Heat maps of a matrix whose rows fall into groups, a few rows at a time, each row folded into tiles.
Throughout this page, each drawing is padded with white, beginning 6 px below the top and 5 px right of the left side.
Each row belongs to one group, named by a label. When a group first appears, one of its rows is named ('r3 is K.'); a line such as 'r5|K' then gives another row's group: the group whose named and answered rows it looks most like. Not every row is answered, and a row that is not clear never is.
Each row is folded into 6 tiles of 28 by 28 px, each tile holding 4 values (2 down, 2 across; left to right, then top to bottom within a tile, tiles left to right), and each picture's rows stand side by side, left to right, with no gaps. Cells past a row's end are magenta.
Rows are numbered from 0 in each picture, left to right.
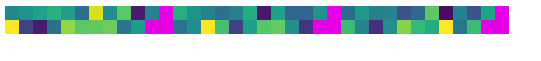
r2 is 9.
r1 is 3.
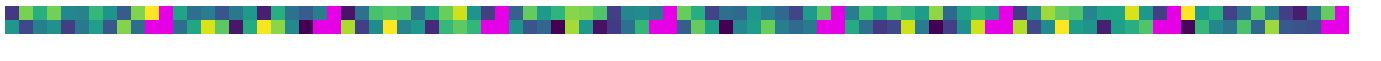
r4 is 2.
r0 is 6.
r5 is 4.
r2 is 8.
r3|4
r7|2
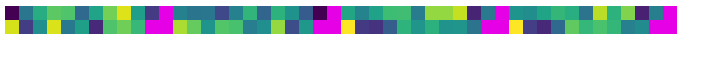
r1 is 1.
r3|9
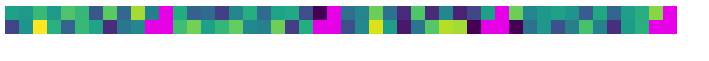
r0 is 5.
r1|1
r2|3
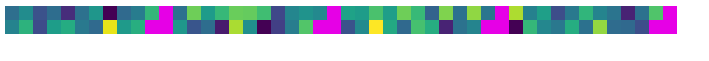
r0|9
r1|4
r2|5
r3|2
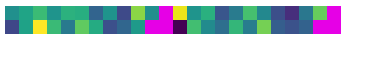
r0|5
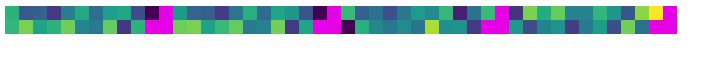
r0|1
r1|1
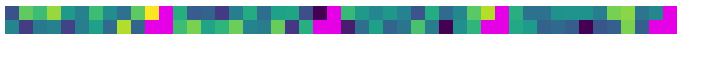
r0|6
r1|1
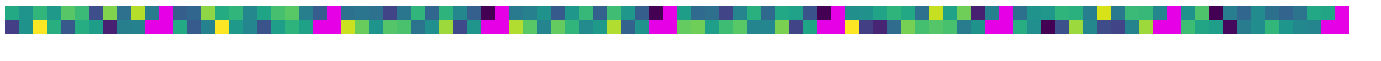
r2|1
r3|1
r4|1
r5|9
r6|4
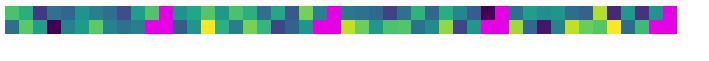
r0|2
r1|5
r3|9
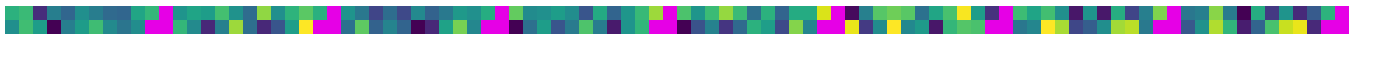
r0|2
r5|8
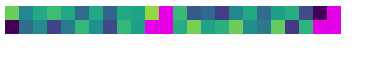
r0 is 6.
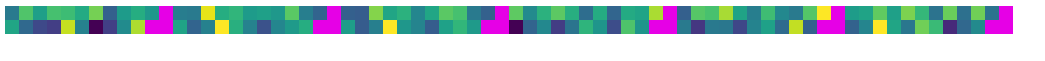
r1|8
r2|8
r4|6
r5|5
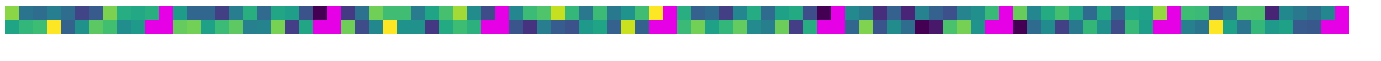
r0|3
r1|1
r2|8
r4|1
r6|6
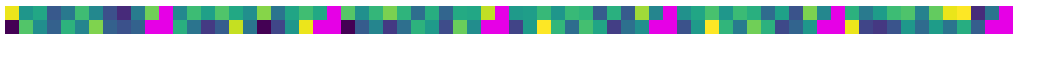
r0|2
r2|6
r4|5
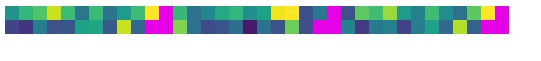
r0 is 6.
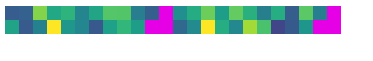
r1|5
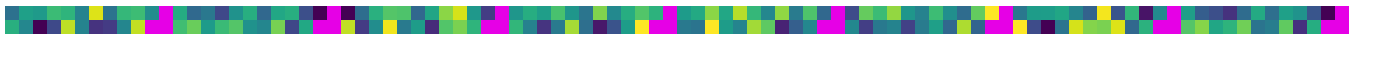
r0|4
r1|1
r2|8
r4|5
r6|9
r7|1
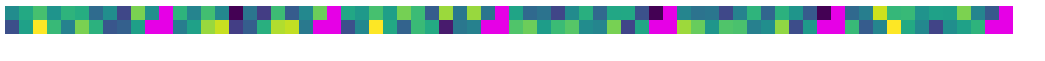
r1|3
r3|1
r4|1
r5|8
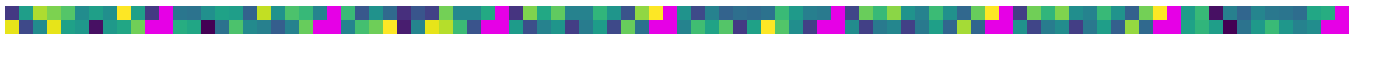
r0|8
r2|3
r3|6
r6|6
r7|2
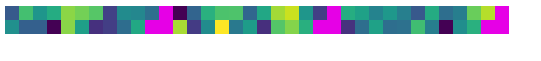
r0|4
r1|8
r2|6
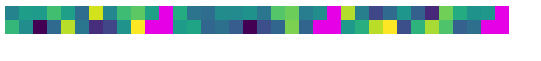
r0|4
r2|3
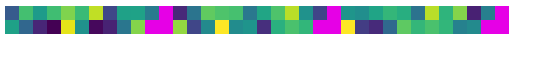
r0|4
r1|8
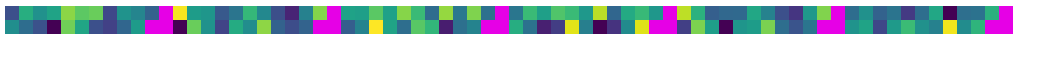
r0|4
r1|2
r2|5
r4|2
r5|9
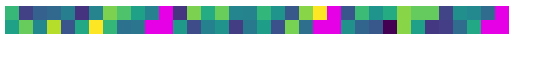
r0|3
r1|6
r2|4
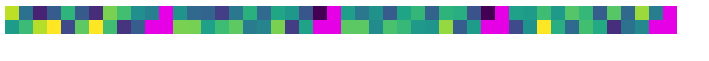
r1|1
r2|1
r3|5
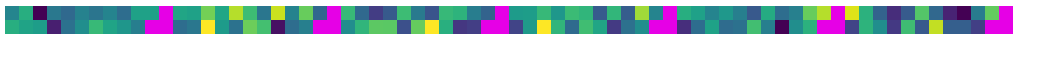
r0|2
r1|5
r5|2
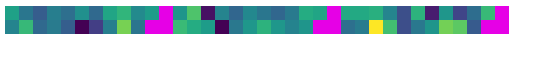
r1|2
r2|3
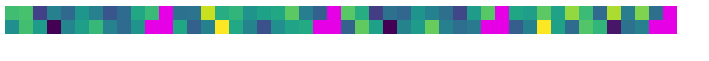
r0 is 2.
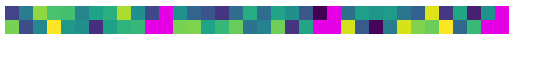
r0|8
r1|1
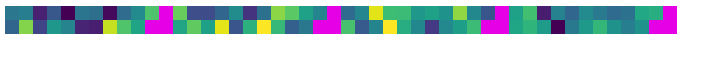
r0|9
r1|3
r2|8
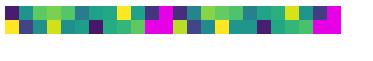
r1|8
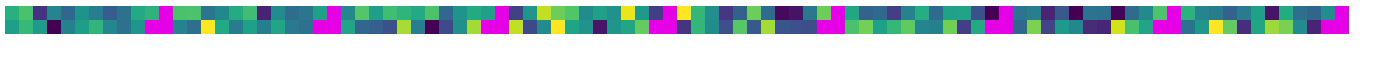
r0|2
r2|4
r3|8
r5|1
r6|9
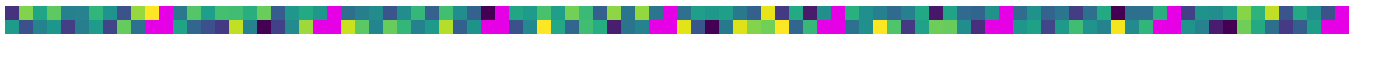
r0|6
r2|1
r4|9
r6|9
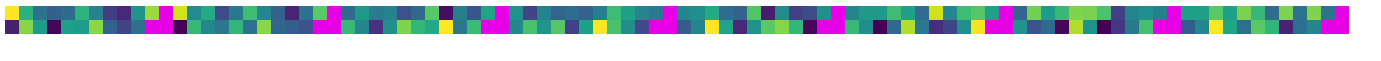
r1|2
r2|9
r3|3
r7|5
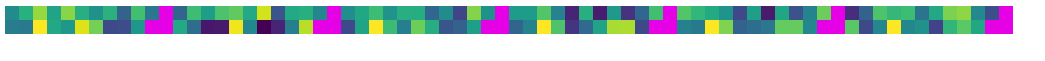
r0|5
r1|4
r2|5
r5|8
